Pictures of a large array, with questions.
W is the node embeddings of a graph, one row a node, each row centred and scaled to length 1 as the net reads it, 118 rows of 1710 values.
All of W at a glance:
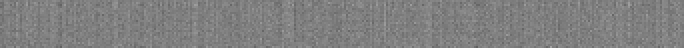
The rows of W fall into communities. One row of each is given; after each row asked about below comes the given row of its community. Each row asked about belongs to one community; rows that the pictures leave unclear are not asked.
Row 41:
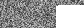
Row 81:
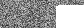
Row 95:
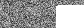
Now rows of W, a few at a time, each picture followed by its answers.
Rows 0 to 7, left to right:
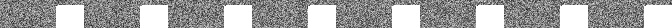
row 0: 95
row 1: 81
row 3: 41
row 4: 81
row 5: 41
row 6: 41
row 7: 41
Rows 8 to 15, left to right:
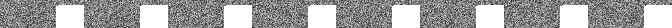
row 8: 81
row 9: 81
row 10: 41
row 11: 41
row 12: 81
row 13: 81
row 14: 41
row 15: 41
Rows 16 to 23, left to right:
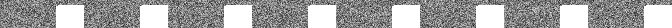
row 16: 41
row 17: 81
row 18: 95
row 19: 81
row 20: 95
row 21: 81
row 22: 95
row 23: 41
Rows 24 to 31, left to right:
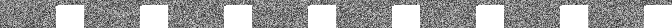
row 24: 81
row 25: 95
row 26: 41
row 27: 81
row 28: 95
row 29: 41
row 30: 81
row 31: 95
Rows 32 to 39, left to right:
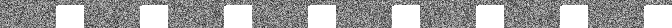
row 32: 41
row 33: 81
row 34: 41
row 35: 95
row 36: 41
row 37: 41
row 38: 41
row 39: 41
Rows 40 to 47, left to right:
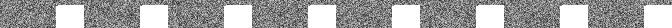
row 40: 41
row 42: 95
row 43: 81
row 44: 81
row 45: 41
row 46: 81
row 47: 81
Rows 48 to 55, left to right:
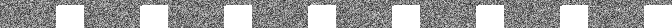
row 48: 41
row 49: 81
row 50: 95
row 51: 81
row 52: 95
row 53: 41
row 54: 41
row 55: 95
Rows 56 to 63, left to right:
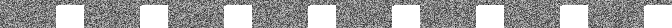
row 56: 81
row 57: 81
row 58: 81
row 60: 41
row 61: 41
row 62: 81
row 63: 81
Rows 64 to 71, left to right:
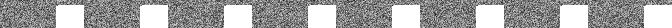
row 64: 41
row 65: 81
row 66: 41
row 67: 95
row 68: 95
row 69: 41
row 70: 41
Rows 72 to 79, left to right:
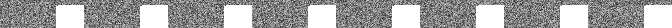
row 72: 41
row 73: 41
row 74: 41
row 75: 95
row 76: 41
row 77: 81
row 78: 95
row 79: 95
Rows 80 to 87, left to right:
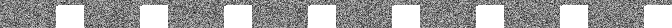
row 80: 41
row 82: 41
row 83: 41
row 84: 81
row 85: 41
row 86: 81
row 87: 81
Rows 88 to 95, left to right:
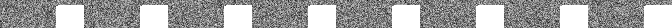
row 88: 41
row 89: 41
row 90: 41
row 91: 41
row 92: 81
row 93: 81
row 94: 81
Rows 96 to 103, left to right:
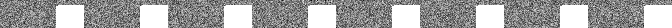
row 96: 41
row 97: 81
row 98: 95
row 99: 95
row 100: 41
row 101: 81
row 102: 41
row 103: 95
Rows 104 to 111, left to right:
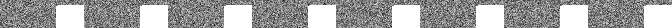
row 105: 95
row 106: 95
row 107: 81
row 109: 95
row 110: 41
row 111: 81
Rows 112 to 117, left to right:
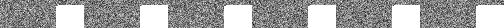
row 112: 95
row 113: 95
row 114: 41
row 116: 81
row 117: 41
